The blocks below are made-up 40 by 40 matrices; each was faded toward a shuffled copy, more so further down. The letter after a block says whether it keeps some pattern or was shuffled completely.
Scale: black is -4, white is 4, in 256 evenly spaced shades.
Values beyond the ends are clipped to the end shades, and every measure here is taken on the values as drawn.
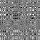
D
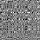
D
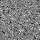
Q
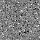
Q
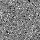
Q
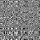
D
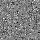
Q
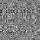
D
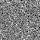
Q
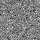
Q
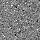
Q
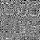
D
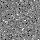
Q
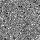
Q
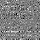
D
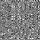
D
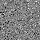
Q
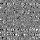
D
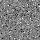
Q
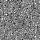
Q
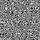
D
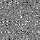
D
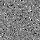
Q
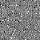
D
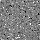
Q
